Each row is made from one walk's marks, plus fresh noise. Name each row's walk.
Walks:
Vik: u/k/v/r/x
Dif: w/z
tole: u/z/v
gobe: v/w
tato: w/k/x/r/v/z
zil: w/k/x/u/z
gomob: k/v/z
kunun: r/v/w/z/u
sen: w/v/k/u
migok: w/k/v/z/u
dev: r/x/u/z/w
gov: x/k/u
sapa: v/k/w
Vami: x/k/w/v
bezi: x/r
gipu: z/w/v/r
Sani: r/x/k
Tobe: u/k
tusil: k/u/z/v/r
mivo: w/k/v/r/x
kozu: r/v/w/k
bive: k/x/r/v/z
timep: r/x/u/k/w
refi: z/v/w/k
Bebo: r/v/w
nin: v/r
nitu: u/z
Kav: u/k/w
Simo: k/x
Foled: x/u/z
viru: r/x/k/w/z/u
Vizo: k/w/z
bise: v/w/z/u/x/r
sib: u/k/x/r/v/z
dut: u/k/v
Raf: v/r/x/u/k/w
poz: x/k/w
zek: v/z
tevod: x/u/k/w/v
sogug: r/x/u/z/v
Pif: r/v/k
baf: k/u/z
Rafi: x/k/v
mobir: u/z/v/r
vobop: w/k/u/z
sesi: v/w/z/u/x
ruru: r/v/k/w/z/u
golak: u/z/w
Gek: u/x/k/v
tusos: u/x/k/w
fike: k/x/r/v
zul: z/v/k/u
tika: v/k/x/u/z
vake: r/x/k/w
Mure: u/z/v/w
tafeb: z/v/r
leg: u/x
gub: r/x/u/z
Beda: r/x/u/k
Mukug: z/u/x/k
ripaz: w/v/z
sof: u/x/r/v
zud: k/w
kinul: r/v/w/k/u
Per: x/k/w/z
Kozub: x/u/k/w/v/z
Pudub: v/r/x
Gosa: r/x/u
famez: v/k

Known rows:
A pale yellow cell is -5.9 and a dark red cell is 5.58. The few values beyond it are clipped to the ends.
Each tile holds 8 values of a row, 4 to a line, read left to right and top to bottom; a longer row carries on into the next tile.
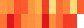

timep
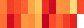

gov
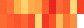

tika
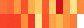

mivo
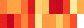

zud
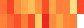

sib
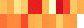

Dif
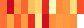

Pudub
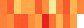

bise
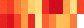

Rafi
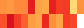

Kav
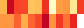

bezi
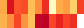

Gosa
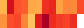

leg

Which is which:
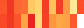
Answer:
fike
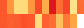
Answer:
zul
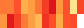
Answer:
Mukug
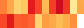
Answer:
Vizo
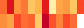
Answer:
sof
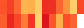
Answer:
Gek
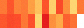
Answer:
Raf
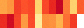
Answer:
poz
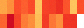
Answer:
tusos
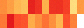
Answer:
vobop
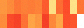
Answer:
viru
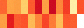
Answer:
baf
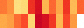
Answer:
nitu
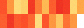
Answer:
migok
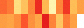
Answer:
kunun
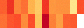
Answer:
Vik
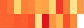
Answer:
kinul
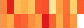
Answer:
sogug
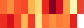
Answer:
Simo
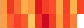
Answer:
Foled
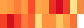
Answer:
Per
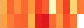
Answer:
dev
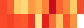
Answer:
dut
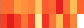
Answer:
tevod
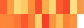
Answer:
ruru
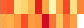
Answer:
mobir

